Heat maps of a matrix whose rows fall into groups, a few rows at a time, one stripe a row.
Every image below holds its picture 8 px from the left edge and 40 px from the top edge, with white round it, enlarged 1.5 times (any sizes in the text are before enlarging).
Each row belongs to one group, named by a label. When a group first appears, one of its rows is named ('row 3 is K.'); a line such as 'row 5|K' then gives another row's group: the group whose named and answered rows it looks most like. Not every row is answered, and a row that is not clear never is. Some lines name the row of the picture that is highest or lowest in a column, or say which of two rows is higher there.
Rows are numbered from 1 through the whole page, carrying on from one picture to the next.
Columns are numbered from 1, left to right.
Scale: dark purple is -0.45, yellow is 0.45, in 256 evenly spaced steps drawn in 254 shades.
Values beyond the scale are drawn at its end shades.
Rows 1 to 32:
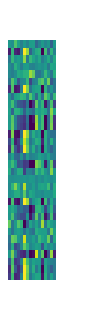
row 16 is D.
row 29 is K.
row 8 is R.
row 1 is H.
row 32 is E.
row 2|E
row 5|R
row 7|E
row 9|K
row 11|K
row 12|K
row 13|E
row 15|E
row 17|K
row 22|E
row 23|K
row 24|K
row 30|E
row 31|E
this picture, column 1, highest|25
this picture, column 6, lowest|25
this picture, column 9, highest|5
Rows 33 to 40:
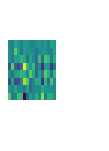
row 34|H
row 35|R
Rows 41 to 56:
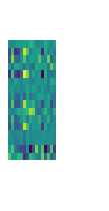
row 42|E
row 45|E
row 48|D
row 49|E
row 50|R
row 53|D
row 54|D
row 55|K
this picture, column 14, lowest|55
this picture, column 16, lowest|55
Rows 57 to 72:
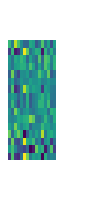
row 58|E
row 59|R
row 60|R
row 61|D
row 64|D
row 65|D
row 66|H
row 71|K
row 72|E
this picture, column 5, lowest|71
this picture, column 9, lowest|71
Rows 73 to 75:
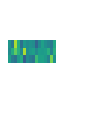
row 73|H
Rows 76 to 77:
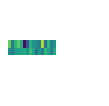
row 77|R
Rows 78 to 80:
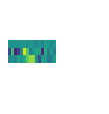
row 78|R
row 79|E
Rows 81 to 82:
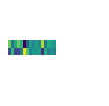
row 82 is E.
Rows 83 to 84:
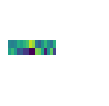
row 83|R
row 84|K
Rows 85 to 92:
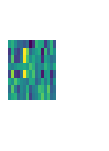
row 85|K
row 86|E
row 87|E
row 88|R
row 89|E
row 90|H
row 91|D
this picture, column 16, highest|88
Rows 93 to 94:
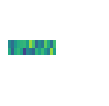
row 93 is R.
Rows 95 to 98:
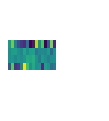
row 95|K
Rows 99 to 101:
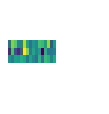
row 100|E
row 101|R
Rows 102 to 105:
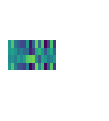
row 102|K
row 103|K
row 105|K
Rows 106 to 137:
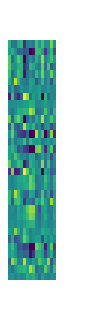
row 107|K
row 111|H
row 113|E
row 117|E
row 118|K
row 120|K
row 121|H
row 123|E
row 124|R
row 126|H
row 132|E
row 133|K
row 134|K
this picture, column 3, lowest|123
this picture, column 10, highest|118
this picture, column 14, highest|135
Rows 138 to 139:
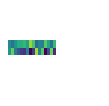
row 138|R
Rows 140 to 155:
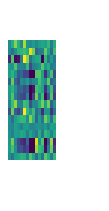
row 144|K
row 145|D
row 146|K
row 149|E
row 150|R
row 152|R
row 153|K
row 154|K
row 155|R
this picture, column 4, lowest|142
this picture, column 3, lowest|142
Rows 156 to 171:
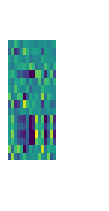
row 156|H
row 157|E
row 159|R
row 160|K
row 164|E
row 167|K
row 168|K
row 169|K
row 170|H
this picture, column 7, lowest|160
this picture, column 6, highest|164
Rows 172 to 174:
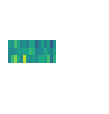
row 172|H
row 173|R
